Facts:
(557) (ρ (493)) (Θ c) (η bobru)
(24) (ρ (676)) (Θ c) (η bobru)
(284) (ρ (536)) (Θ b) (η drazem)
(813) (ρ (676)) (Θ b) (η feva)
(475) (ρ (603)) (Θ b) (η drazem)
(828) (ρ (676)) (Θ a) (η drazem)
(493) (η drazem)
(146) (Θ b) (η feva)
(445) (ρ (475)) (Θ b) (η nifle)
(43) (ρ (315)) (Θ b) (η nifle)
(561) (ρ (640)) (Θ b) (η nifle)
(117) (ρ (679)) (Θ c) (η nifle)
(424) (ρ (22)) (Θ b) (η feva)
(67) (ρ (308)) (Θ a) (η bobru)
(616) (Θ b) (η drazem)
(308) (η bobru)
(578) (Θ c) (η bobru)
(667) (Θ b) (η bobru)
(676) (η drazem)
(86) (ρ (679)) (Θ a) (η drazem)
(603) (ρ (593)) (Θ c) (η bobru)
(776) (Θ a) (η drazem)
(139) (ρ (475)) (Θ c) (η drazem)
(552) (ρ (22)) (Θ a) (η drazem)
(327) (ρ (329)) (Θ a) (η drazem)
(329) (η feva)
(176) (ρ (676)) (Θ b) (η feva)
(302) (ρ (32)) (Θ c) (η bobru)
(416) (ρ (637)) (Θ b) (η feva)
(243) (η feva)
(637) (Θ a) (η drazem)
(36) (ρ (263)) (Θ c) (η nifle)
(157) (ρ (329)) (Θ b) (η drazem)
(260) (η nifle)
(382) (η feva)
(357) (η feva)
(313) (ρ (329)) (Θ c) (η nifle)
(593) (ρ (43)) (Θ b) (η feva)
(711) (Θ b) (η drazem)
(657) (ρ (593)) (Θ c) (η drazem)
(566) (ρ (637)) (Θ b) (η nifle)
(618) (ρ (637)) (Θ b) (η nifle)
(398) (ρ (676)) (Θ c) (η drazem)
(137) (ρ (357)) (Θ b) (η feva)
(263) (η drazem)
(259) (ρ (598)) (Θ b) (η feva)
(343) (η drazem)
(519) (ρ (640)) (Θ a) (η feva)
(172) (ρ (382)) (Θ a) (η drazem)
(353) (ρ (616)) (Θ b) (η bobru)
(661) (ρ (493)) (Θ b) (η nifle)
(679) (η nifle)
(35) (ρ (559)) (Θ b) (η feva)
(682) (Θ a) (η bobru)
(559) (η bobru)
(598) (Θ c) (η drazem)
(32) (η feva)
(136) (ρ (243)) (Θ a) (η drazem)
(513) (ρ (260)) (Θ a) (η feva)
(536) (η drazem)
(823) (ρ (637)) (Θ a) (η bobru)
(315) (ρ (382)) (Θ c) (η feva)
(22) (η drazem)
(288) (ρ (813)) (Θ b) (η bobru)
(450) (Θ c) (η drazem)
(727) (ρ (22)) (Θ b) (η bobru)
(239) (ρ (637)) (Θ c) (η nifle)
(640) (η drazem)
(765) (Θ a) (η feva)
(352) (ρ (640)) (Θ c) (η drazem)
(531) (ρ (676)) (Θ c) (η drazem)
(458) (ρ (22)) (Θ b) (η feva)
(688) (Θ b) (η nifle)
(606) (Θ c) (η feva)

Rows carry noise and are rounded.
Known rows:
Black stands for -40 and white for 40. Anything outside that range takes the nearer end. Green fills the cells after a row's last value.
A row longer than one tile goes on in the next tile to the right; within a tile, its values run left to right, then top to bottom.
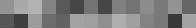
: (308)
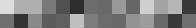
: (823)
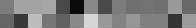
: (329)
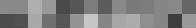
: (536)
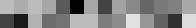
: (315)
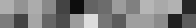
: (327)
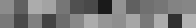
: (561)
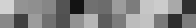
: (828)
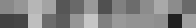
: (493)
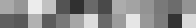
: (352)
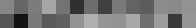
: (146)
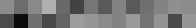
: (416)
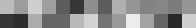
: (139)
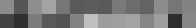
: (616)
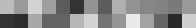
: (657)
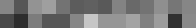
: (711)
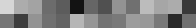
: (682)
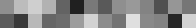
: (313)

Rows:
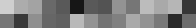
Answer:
(67)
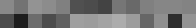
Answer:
(353)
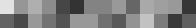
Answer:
(637)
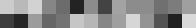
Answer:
(603)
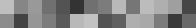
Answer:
(552)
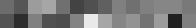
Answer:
(157)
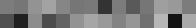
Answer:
(661)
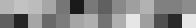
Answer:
(24)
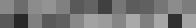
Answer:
(688)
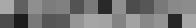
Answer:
(43)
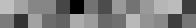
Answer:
(513)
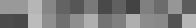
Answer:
(679)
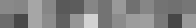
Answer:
(22)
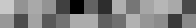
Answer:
(519)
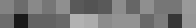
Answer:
(727)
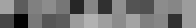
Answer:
(593)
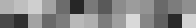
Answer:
(578)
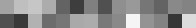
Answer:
(36)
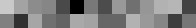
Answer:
(765)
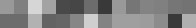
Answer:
(640)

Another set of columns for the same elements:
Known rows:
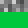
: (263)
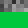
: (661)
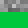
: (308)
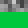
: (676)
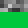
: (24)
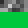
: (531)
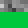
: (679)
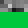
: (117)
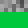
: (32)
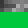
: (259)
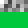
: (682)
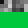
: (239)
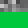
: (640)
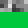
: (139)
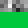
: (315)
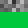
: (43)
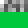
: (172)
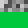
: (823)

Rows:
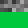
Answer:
(561)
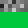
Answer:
(727)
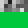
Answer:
(828)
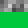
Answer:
(606)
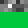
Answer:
(352)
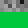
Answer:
(493)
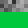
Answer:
(445)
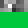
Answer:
(302)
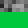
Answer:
(288)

